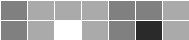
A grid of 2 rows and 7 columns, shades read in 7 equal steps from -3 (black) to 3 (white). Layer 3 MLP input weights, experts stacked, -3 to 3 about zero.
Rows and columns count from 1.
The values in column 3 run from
1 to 3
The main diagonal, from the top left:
0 1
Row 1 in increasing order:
0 0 0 1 1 1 1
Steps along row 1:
up same same down same up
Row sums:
4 4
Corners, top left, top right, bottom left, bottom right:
0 1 0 1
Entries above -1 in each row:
7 6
